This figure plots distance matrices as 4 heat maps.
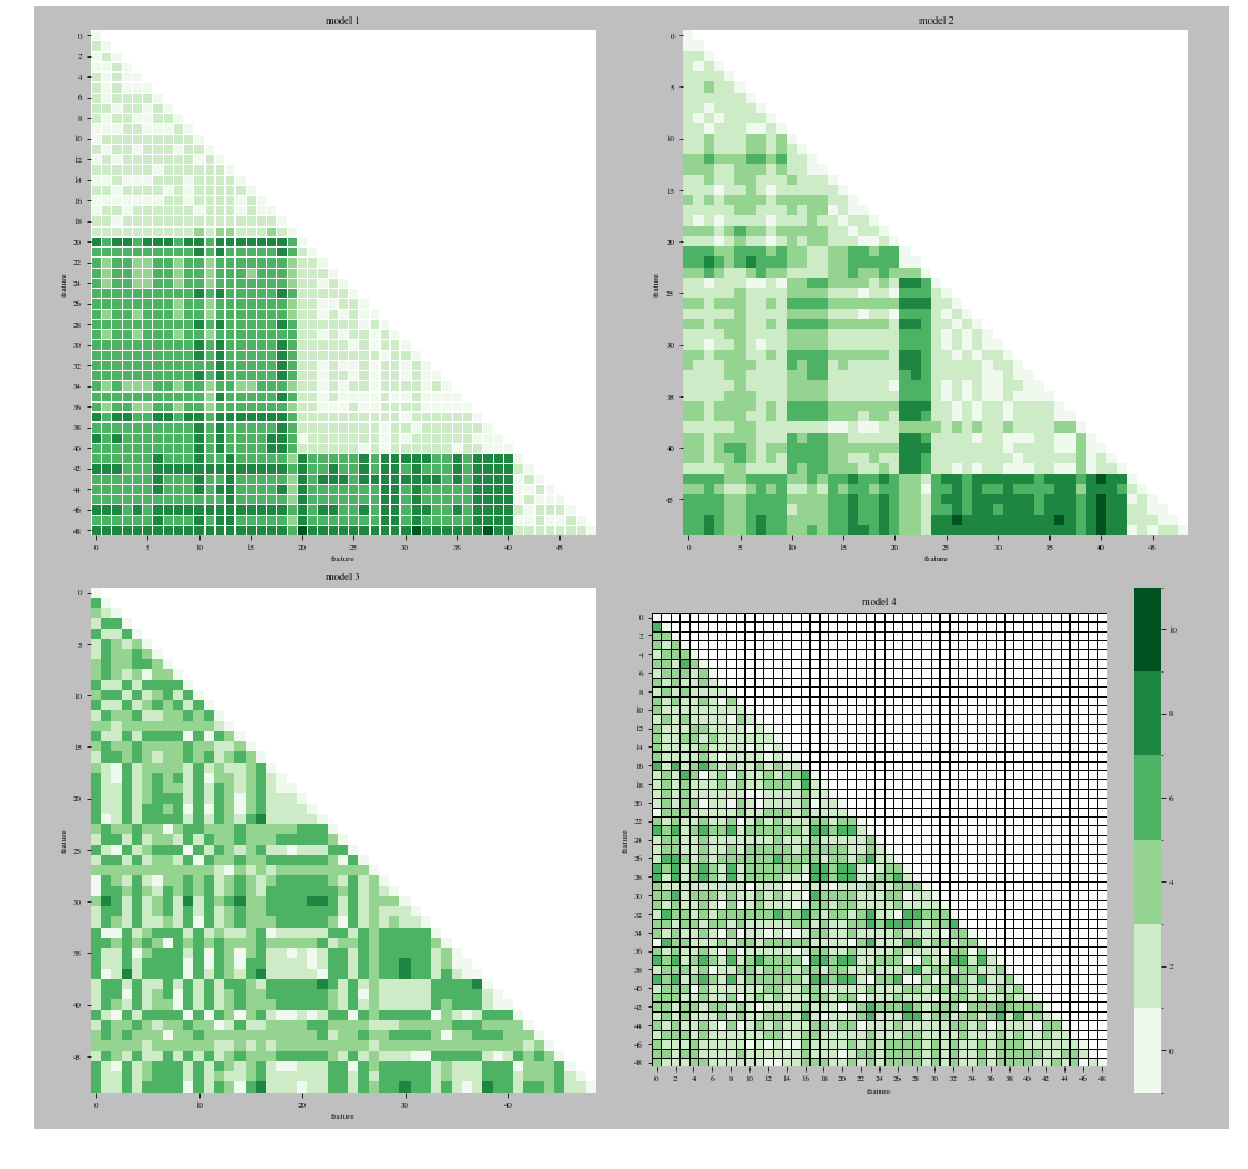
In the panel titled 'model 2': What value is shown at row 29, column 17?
2
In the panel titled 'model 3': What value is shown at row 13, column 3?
4
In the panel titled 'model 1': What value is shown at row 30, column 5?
6
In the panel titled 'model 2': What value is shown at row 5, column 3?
2
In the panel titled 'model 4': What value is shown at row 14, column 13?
2
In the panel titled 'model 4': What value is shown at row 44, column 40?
2
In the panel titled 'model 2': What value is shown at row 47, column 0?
6
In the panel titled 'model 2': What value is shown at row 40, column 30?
2
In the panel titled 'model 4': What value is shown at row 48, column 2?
2
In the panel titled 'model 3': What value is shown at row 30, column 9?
8
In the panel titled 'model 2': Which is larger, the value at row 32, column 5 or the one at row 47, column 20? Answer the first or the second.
the second
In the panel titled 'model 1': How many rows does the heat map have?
49
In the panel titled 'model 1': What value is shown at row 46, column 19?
6
